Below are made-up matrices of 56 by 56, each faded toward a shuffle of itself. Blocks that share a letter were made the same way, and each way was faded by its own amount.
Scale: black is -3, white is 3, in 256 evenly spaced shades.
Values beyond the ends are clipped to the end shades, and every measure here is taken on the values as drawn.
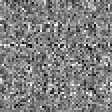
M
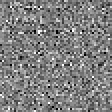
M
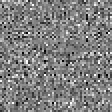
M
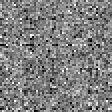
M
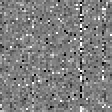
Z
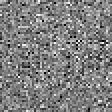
M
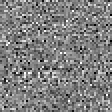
M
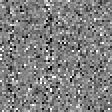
Z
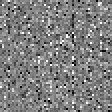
Z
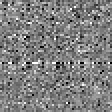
M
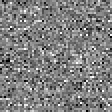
M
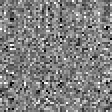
M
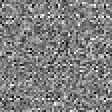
M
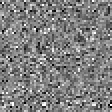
M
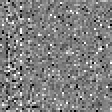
Z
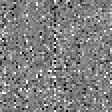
Z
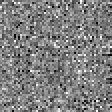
M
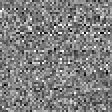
M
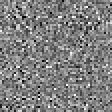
M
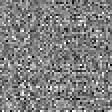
M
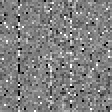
Z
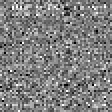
M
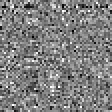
M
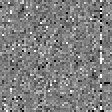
Z
